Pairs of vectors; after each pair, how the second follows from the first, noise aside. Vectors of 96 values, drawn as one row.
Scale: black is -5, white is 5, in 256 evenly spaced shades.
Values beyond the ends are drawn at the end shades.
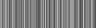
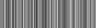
shuffled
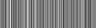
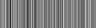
negated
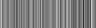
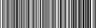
scaled up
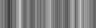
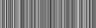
shuffled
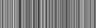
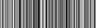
scaled up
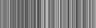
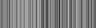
negated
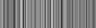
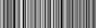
scaled up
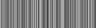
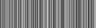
negated
